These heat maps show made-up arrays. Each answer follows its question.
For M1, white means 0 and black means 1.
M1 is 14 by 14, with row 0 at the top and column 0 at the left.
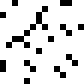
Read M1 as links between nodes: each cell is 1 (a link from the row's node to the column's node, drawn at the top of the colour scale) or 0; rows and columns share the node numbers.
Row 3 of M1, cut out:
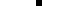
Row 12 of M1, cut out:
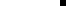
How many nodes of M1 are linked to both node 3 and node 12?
0
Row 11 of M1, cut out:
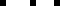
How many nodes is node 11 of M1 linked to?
3
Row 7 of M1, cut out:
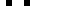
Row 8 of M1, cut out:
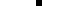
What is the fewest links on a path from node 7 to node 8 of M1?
6
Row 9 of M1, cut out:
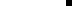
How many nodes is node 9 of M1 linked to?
1
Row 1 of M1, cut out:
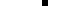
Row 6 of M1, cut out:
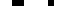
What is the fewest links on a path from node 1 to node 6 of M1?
6
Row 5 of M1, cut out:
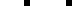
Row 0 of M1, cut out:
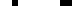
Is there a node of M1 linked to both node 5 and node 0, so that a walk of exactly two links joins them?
yes
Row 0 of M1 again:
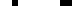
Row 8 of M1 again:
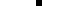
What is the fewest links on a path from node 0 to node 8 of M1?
3
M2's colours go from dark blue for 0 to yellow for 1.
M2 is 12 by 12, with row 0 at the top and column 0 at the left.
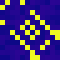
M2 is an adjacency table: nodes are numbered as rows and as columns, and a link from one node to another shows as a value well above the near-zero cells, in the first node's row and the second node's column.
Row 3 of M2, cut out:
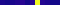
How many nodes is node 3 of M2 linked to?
1
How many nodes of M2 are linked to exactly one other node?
4
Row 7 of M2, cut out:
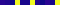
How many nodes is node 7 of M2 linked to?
3
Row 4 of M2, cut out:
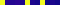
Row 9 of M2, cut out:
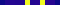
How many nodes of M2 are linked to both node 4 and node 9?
2
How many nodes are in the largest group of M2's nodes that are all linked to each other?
3
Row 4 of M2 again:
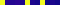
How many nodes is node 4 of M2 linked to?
3
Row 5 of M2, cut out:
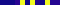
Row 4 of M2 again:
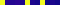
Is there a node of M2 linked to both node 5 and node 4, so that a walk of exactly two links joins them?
no
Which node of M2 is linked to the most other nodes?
node 6
